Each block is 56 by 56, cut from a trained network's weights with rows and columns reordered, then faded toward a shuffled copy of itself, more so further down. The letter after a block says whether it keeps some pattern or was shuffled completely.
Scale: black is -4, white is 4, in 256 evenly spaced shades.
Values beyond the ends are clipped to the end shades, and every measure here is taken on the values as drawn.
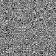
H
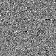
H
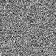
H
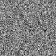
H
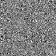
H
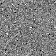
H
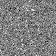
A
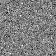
A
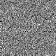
H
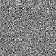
H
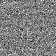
A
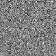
H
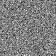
A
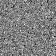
A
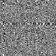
H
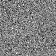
A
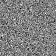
A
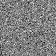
A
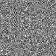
H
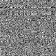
H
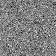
A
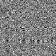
H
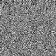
H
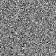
H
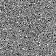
A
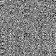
H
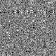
H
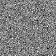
H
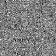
H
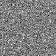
H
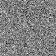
H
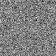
H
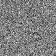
A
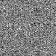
H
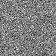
A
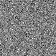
A
